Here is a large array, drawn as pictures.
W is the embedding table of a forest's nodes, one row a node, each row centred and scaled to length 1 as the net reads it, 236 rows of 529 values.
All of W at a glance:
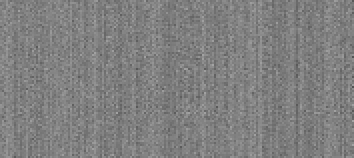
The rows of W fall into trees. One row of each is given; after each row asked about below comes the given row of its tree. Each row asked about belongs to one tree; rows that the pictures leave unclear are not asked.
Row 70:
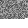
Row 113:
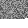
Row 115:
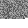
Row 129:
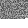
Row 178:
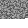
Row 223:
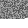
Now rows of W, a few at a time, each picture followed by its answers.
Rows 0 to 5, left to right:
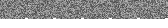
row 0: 129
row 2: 129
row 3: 70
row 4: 115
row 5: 223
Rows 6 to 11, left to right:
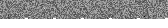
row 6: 70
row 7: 178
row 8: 113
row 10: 113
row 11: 115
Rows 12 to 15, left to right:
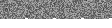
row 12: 115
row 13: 113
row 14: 115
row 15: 223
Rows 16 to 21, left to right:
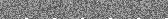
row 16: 129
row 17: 223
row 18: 115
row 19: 70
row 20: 129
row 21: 223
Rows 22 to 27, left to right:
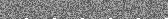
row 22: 113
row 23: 178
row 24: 223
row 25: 115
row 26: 223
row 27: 70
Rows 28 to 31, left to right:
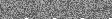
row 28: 113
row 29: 115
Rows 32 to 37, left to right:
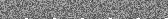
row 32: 113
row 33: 178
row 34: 223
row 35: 70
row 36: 113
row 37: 113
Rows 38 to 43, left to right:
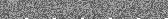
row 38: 115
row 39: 70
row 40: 178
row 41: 70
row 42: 223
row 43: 223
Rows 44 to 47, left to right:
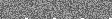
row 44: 129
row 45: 178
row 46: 223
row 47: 129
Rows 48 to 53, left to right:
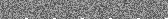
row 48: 129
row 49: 113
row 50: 70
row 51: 113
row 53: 70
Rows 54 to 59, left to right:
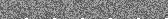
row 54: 113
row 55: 113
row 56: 115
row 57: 113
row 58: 129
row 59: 178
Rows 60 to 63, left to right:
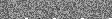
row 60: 115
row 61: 113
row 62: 113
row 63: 223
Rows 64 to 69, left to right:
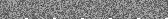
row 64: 115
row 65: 178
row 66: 113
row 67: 223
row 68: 178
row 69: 129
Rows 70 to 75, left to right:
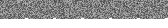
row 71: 129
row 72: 115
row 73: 115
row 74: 223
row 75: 223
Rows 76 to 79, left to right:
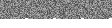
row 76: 223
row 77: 129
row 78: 115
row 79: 113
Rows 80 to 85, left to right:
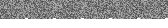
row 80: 178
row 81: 70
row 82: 70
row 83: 223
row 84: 129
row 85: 129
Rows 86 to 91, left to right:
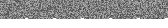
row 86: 115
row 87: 223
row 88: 70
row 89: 223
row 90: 70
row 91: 113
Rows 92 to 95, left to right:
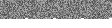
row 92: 115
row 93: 115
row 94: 223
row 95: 70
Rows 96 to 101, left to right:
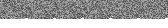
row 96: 223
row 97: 113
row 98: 113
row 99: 113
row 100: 223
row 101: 129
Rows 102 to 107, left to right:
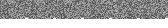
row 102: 115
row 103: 115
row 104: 115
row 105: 70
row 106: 113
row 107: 178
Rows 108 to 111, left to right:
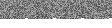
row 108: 113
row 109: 70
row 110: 223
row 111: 223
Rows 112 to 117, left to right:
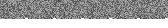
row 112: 115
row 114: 115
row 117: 178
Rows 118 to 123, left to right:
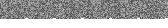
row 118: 113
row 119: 223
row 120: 70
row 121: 115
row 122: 115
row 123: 70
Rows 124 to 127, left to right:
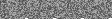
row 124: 115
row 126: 223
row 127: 113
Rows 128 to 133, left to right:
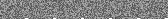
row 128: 113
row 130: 115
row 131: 223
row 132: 223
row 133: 223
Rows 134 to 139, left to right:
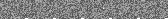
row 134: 223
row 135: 115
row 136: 178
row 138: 178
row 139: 113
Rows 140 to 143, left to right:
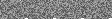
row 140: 113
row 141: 178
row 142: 223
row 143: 113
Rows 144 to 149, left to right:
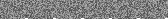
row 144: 223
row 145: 178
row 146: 223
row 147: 223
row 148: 113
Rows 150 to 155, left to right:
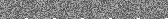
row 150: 113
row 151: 115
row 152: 223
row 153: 115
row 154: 70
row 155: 113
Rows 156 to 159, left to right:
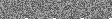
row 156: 223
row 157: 223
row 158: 113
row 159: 113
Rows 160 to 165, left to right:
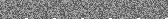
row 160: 113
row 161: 113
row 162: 115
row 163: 113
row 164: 223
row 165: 129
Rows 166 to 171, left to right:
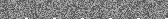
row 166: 115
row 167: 115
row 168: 113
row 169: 113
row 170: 113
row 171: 115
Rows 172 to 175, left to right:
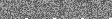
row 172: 223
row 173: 70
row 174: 115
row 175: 115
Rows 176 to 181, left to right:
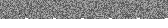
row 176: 129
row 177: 129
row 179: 223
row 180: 70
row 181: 113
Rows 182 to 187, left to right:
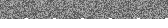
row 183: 115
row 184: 113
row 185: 223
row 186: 70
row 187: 129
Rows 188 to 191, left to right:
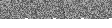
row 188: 223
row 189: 115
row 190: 115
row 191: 113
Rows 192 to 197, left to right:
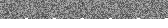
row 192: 115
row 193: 70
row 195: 113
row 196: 70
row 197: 223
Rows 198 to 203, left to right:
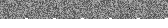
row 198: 115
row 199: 223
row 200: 113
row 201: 115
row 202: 70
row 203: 70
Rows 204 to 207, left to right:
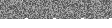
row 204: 113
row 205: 178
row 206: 70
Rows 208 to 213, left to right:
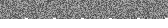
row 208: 70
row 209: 115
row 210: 178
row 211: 223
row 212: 178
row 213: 115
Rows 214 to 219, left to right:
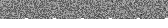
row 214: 223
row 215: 70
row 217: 70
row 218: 113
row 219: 178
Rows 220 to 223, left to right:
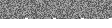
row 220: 178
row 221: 115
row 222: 178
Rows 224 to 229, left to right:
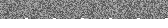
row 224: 115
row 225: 223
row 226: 178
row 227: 115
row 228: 113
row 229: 223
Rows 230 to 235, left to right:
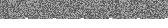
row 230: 115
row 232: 223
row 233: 178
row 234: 115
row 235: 70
